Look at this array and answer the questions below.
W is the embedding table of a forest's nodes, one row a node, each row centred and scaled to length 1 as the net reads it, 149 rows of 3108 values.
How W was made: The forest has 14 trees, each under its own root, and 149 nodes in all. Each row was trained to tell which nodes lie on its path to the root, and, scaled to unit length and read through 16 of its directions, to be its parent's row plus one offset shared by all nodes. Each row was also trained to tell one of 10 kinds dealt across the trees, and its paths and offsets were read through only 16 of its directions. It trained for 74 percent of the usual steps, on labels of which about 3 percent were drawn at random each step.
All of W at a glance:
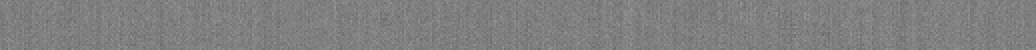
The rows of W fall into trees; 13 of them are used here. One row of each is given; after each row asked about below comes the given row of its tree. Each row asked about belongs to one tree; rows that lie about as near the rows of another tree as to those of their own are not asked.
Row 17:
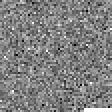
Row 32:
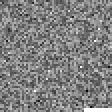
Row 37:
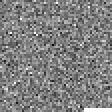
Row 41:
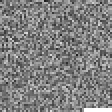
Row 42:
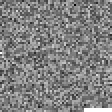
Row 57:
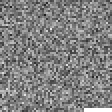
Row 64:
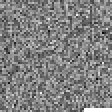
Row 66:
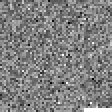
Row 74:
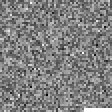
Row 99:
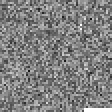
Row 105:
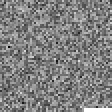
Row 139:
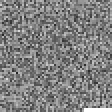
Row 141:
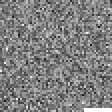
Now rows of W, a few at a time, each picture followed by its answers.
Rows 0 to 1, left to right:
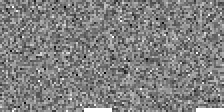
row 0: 66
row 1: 32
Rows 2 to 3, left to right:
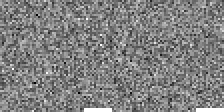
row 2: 64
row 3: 57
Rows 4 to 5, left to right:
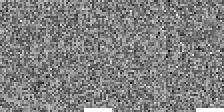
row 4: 139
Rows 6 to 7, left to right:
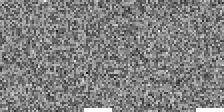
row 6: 139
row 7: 32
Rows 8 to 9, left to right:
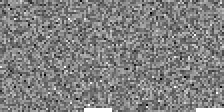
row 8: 32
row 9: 141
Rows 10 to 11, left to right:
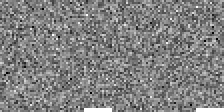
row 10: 64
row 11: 74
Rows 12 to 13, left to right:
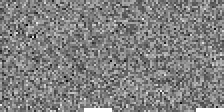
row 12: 37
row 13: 32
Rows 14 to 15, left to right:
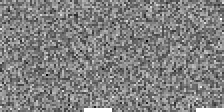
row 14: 99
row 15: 66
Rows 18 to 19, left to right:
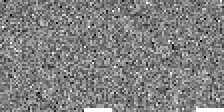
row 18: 32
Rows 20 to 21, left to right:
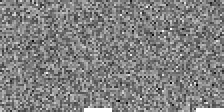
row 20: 99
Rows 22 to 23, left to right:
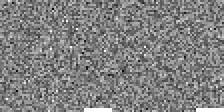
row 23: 32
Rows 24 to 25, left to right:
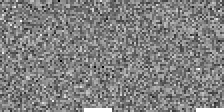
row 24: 74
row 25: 57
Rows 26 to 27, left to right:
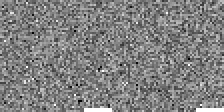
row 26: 17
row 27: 64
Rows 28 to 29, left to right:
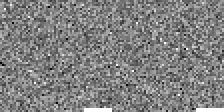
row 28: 66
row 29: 17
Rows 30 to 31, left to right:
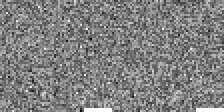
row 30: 64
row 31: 42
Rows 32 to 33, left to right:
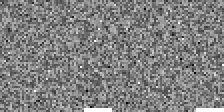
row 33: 64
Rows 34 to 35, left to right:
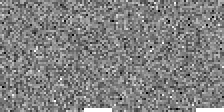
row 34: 17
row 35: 66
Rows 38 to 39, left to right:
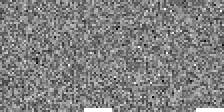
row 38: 37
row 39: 74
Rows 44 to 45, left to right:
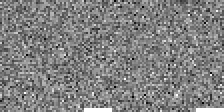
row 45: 74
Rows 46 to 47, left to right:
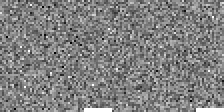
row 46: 17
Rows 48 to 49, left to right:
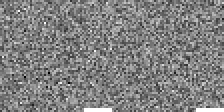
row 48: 141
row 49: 105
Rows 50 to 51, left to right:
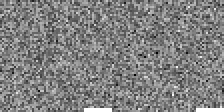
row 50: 99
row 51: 37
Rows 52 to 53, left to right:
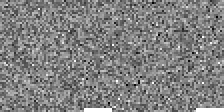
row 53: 17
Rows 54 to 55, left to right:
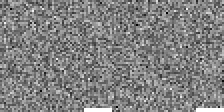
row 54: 32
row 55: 37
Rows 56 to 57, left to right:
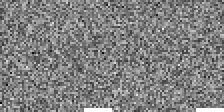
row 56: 37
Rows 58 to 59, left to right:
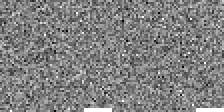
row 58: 66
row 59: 66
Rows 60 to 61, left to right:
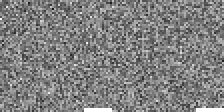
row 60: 32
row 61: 139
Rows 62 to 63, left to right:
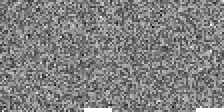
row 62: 37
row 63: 66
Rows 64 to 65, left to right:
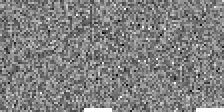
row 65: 64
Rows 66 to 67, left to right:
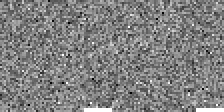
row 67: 64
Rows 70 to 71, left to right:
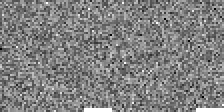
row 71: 17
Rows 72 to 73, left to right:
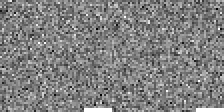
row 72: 37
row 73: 74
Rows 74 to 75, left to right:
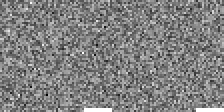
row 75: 41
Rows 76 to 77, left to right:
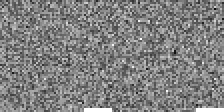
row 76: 57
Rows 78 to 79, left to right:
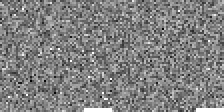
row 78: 64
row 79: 64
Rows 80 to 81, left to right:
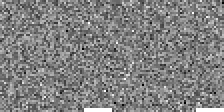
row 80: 17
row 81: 32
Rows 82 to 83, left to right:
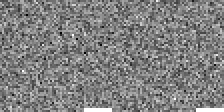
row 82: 37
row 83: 66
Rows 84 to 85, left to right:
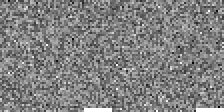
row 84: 74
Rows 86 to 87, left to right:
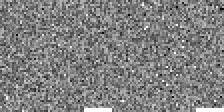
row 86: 64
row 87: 66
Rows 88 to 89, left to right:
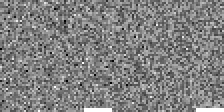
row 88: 141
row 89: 105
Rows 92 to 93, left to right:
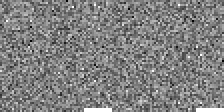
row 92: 141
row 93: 37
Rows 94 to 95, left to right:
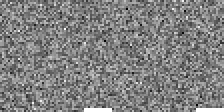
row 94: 74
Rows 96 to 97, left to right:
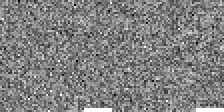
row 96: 17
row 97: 141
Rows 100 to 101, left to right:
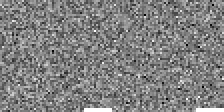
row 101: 17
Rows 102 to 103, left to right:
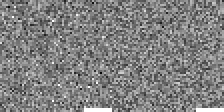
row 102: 74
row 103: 41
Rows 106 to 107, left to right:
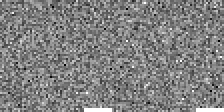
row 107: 74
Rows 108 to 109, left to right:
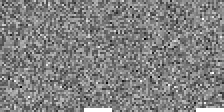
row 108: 37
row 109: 141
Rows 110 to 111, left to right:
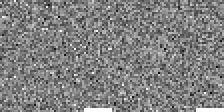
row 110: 32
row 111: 17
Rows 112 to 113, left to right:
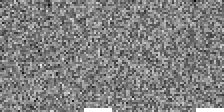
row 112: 32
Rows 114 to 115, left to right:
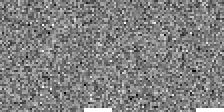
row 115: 17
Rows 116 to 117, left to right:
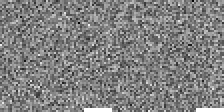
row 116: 66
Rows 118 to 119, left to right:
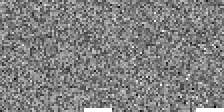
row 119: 17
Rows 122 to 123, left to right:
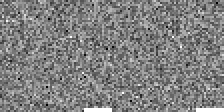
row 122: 141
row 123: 141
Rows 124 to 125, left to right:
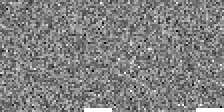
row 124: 32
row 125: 17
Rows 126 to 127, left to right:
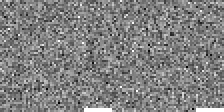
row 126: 74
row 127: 64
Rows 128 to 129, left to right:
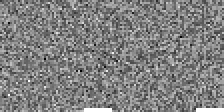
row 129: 64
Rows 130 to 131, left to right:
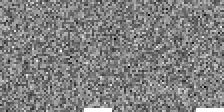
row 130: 105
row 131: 37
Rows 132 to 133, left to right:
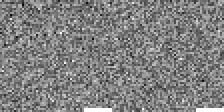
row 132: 74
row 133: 66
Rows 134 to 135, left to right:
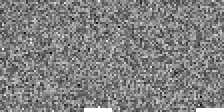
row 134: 37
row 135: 66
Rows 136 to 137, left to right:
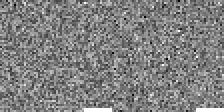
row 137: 74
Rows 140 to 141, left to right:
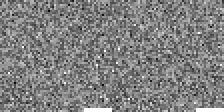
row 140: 74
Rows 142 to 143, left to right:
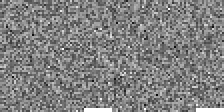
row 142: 32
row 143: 37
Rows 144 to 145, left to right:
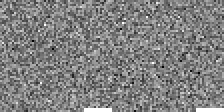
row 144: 66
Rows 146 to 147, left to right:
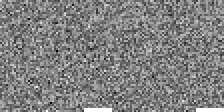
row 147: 141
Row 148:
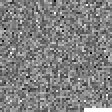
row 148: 64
